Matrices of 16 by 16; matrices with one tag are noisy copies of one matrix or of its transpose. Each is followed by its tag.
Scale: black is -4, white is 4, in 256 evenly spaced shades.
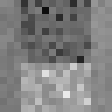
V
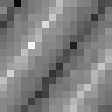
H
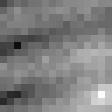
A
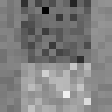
V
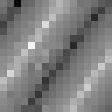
H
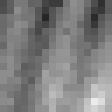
A
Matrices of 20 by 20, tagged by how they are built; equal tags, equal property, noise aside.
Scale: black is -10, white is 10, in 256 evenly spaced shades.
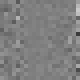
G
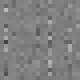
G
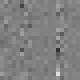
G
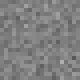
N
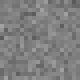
N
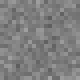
N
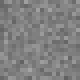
N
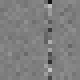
G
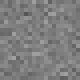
N
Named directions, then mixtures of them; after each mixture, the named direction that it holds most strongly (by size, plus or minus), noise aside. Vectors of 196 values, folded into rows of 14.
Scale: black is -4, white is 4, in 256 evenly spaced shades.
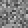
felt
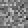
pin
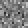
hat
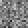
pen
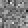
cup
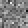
cup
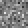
hat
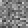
pen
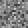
felt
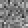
cup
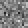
hat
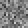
felt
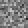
pin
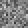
felt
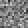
pin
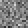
pen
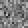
hat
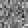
hat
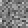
pen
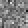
cup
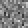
hat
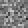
pin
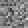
pin
